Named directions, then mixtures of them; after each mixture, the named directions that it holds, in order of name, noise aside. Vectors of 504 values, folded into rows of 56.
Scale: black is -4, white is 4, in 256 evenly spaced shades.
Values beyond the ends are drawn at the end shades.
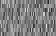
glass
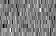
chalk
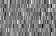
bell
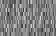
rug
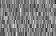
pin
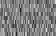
pin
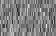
chalk, glass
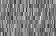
glass, rug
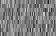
glass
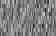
bell, glass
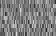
pin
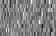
bell, rug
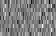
bell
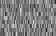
pin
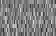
pin, rug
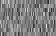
glass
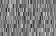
rug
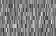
pin, rug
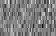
bell, glass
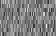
glass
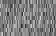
chalk, rug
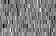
chalk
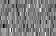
chalk, rug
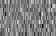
bell, pin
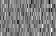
bell, glass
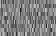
glass, pin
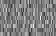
bell, rug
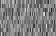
glass
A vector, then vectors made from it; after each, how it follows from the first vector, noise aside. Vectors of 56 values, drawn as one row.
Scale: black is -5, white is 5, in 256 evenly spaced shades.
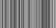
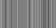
partly zeroed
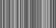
negated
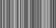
negated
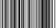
scaled up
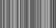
negated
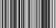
scaled up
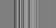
partly zeroed
